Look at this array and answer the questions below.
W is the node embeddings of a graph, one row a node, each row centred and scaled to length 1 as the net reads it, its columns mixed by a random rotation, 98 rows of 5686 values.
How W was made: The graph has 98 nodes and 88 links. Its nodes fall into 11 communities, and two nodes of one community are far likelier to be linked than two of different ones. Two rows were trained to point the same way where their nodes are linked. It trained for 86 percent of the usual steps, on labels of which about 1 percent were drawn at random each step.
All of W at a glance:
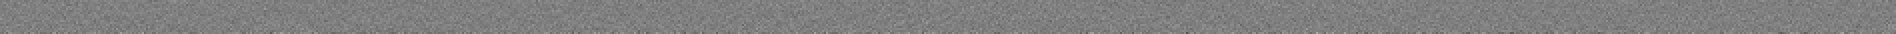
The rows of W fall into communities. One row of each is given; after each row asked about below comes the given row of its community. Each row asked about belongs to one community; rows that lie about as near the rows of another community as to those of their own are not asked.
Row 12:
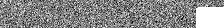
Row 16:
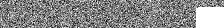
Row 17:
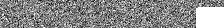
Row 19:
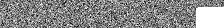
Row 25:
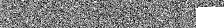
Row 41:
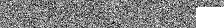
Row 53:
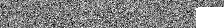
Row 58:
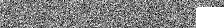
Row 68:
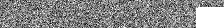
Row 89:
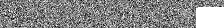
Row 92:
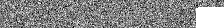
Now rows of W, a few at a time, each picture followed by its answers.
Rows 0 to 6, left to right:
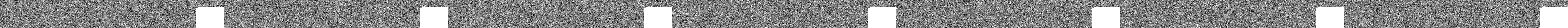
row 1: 41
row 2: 41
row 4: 53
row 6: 41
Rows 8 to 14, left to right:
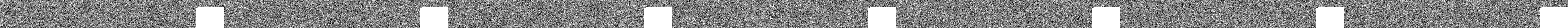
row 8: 58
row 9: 16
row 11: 53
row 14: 41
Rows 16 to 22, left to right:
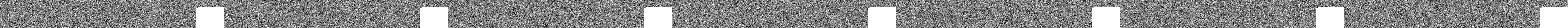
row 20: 16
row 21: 25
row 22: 19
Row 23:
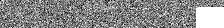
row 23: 89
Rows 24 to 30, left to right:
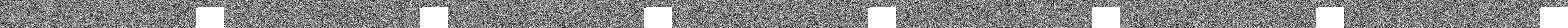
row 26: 53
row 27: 19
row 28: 16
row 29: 92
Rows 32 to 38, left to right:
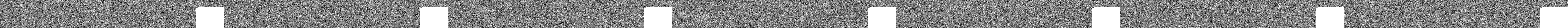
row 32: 41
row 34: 41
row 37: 16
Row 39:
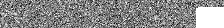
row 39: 58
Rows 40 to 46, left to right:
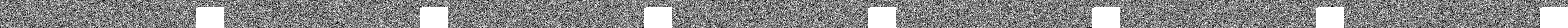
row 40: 89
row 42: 68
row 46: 17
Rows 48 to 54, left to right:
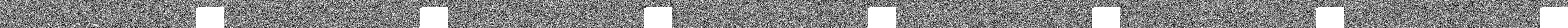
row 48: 19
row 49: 58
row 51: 53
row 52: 17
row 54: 16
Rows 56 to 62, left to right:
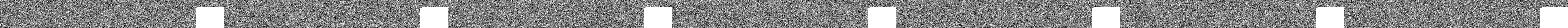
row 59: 53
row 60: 19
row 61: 89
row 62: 89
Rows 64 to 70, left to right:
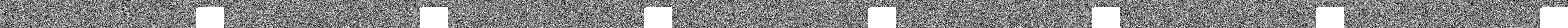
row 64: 19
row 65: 68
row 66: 12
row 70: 68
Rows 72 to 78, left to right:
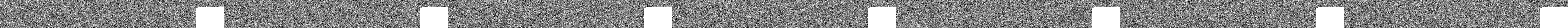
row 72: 19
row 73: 89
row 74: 17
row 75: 17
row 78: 25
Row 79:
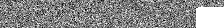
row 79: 41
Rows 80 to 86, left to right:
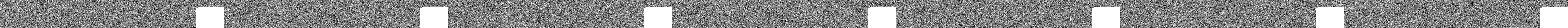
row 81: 53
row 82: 16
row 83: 53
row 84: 19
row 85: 17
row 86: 68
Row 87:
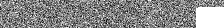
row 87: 16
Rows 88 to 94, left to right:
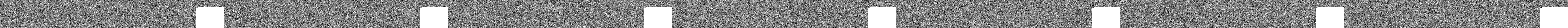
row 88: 89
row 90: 89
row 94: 25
